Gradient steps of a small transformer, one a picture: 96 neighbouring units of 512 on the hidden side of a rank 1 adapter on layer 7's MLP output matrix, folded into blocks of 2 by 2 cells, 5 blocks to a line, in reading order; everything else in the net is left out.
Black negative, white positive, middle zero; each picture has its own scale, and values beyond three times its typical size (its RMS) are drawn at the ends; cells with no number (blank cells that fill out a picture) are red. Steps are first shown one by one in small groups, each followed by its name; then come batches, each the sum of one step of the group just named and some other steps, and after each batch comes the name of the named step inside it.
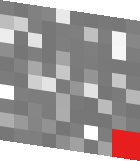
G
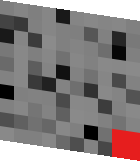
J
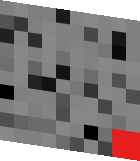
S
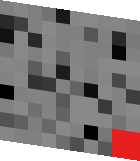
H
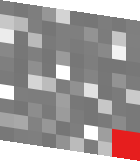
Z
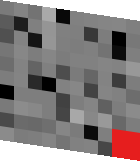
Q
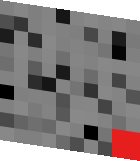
J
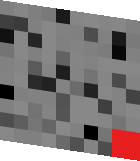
H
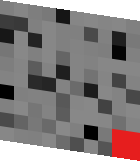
H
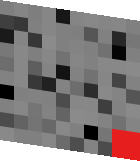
J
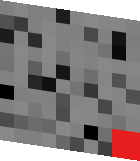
S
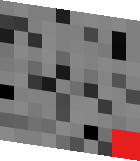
S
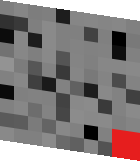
Z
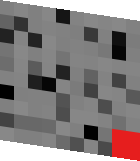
G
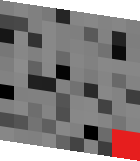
G
